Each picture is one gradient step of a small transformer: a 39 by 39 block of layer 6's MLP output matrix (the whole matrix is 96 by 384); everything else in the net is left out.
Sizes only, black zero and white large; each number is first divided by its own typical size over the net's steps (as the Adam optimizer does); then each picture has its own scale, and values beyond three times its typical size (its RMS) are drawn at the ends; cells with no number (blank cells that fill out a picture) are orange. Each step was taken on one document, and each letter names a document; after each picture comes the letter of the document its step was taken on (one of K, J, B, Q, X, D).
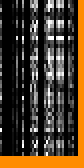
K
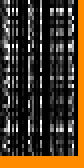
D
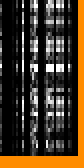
K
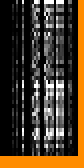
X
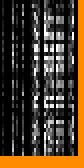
X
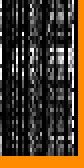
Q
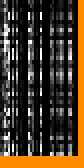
D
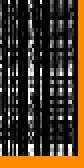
D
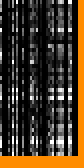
Q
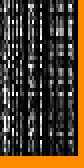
D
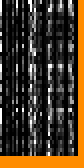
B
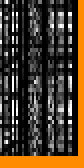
Q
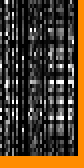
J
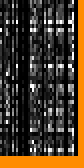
J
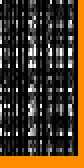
B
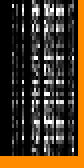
X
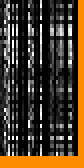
D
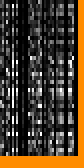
J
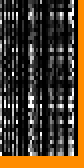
Q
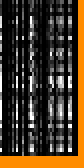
Q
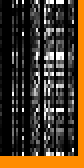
X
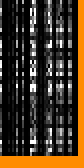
B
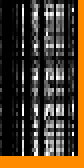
K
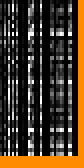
D
